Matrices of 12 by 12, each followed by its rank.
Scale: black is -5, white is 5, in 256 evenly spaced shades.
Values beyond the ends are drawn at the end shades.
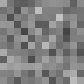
full rank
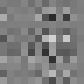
two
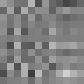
two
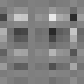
one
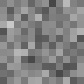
full rank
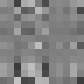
two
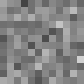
full rank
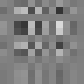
one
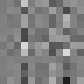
two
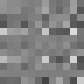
two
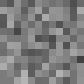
full rank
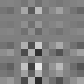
one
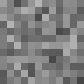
full rank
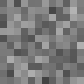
full rank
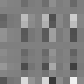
one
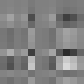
one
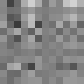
two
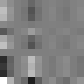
one
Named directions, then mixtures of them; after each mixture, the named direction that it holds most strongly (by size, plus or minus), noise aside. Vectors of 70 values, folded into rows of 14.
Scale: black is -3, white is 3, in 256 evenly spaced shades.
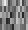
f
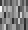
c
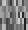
f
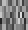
f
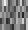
f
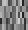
f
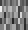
c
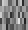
f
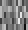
c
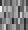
c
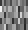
c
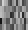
f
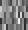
c
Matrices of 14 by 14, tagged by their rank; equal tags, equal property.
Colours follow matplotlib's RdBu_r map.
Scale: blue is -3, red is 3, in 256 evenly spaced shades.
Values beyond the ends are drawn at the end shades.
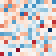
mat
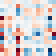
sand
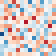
mat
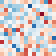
mat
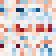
sand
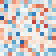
mat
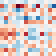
sand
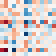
sand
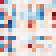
sand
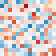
mat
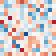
mat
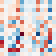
sand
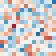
mat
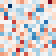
mat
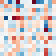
sand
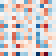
sand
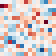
mat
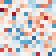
mat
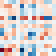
sand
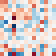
sand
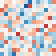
mat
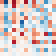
sand
